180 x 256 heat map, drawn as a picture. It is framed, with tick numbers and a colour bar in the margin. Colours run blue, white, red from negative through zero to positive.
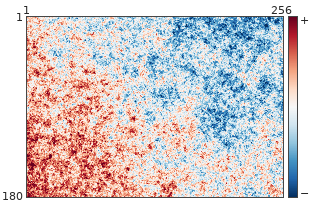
The field is mottled with small blotches. Neither half mirrors the other. The bottom left is the ninth with the highest average. There are no regular stripes. There is an overall slope up to the bottom left.
